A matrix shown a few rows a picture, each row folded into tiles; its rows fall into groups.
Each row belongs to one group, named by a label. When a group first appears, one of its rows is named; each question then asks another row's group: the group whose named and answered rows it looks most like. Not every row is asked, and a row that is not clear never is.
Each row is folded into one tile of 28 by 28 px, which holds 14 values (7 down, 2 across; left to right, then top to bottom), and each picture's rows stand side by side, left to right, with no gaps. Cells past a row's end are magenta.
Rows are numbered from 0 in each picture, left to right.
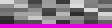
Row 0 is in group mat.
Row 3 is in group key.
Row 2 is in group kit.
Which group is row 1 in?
kit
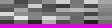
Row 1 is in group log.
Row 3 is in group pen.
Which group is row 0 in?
log
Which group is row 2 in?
pen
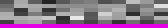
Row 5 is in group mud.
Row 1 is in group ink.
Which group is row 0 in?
kit
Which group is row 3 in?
key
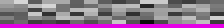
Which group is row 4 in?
ink
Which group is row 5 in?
pen
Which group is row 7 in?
ink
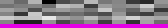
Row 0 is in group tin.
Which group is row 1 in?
log
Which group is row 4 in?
tin
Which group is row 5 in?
ink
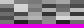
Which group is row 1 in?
log
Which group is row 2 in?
log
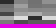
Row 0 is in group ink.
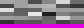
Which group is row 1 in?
kit
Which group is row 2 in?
pen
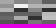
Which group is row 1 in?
key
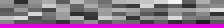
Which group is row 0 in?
tin
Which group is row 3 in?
key
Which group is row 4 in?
pen
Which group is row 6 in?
pen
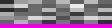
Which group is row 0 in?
kit
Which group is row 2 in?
mud
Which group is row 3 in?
tin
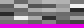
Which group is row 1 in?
pen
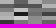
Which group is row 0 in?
log
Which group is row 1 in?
mud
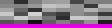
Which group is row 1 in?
kit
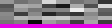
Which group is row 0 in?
mud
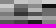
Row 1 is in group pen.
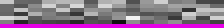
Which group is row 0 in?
tin
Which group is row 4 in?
log
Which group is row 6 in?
key
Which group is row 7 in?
key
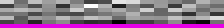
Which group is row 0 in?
pen
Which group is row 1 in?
pen
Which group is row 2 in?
tin
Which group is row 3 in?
ink
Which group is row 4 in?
pen
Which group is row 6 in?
tin
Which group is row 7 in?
log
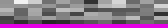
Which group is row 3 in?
kit
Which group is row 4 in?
mat
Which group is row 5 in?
mud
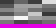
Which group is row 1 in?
kit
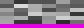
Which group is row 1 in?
key
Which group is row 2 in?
log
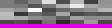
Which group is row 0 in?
log
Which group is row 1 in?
pen
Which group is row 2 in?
kit
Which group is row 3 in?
ink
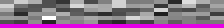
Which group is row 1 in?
tin
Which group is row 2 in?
kit
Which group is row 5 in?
log
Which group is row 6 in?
kit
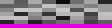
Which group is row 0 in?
log
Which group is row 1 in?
mud
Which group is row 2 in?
key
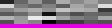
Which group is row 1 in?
tin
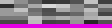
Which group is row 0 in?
pen
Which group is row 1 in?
ink
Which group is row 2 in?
ink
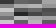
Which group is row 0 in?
ink
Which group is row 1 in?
ink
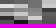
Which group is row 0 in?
key
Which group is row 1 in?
kit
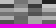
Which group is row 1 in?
tin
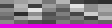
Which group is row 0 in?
mud
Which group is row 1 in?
pen
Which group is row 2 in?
mud
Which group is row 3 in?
key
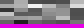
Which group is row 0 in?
kit
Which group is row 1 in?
ink
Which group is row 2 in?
kit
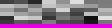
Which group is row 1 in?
kit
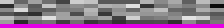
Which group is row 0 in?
tin
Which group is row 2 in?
kit
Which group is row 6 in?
log
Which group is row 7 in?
pen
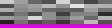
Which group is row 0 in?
pen
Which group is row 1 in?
ink
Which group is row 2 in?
mat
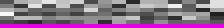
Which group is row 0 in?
log
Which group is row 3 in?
ink
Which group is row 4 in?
tin
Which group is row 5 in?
mat
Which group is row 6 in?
key
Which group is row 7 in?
kit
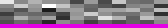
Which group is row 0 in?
mat
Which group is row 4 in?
pen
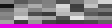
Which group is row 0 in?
tin
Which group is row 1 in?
ink
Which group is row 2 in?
key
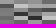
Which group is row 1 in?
key
